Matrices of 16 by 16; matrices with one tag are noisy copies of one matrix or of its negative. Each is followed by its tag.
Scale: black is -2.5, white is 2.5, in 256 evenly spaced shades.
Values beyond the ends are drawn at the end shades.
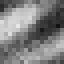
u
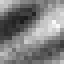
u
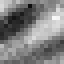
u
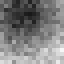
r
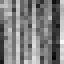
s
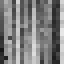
s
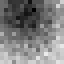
r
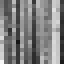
s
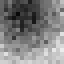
r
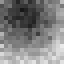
r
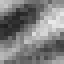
u
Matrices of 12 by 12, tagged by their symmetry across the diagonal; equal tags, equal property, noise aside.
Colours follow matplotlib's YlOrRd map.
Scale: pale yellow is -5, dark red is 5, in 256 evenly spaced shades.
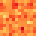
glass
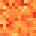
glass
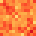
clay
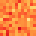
glass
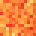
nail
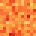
nail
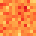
nail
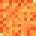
clay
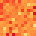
clay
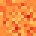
clay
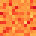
nail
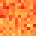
nail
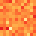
nail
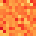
glass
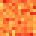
glass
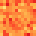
glass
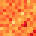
clay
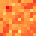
clay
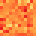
glass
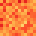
clay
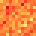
clay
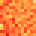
nail
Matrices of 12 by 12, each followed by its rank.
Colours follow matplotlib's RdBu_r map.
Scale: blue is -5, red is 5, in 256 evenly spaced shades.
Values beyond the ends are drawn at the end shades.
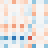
two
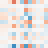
two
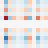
one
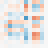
two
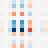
one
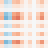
one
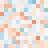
full rank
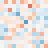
full rank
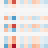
one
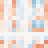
two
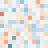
full rank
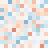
full rank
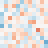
full rank
